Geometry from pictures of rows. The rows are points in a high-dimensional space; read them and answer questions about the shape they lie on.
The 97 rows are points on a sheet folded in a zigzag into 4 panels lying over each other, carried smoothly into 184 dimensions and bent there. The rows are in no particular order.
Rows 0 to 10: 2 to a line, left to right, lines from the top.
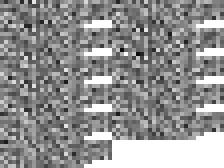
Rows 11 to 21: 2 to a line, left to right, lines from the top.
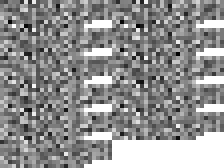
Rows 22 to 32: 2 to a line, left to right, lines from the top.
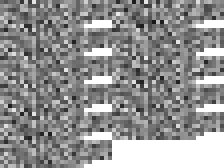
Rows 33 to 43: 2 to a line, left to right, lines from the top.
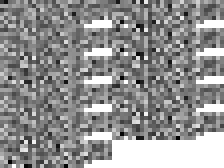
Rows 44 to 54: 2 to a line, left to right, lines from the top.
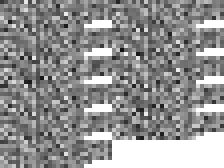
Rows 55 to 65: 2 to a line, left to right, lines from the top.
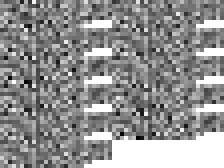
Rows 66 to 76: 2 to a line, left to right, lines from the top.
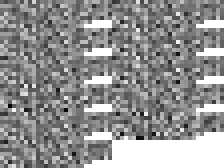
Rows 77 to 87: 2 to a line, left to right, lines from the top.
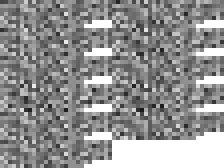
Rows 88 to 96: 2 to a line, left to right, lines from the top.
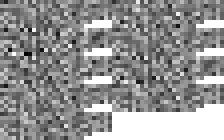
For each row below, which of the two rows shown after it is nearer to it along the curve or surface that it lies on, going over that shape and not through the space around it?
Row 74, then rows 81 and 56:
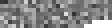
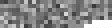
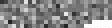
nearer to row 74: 81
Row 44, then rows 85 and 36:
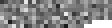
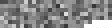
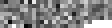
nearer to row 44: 36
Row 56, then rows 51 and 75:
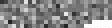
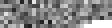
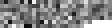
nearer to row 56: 75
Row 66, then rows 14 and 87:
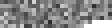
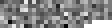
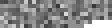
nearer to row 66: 87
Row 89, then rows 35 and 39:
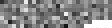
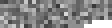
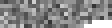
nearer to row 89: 35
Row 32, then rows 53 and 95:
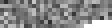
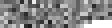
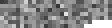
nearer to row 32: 53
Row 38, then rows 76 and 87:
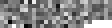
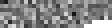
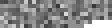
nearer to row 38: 76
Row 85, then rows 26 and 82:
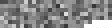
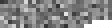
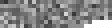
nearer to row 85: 82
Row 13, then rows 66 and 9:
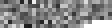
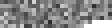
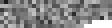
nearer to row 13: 66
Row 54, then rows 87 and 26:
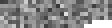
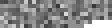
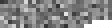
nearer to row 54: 87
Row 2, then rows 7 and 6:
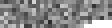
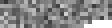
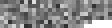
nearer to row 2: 7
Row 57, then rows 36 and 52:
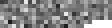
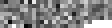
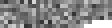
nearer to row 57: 36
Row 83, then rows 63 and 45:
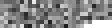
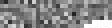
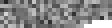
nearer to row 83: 45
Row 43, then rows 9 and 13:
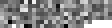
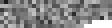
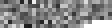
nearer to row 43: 13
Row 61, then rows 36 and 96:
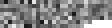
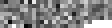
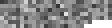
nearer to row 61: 36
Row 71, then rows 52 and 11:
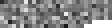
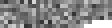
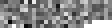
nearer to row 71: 11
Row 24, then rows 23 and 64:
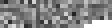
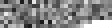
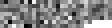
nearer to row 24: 64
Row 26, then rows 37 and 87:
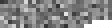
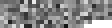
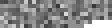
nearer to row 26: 87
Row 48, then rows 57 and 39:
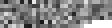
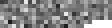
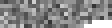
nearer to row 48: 39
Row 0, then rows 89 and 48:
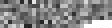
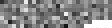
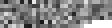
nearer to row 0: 48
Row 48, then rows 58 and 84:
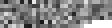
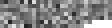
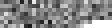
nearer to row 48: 84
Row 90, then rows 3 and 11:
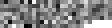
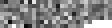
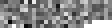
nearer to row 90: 3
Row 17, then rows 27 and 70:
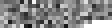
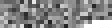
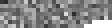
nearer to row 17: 27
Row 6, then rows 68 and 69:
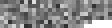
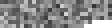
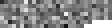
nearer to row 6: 68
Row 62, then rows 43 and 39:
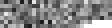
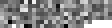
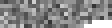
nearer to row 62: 39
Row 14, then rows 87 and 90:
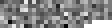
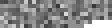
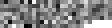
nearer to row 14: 90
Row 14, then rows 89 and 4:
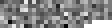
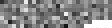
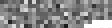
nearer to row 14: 89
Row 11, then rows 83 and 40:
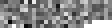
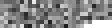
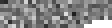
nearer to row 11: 40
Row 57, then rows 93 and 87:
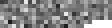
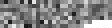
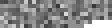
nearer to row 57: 93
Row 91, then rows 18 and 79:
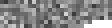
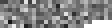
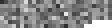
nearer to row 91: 79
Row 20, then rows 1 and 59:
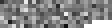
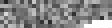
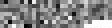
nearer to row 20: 59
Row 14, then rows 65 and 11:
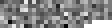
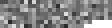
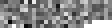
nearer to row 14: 11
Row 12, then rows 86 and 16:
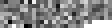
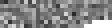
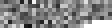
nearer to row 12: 86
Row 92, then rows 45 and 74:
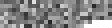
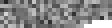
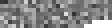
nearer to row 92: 45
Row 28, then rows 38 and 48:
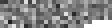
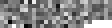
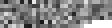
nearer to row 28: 38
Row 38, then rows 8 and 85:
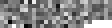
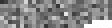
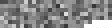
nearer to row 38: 8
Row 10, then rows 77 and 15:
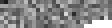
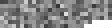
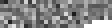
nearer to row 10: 77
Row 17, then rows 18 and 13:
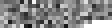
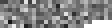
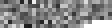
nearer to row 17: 13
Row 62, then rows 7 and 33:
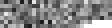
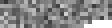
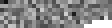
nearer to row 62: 7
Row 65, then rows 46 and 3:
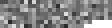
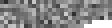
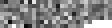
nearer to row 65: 3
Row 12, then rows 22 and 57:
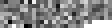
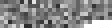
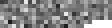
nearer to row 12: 57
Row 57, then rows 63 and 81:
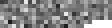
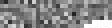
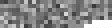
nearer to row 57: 63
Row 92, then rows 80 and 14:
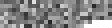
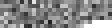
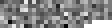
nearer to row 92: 80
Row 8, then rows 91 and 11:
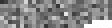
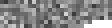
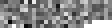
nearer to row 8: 91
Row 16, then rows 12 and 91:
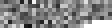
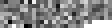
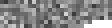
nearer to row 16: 91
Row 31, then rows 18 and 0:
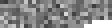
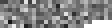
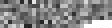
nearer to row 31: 0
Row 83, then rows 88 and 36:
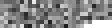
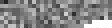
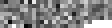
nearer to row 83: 88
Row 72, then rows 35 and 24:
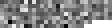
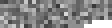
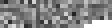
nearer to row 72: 24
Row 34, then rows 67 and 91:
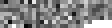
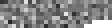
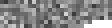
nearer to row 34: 67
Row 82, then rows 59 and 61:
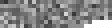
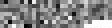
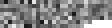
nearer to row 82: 61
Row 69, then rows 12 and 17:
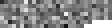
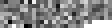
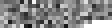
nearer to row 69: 12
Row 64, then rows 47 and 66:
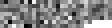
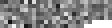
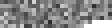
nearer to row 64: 47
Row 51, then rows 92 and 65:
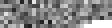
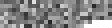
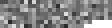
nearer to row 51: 92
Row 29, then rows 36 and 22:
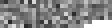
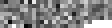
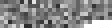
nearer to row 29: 36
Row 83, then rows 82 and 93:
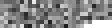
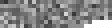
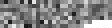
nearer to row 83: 82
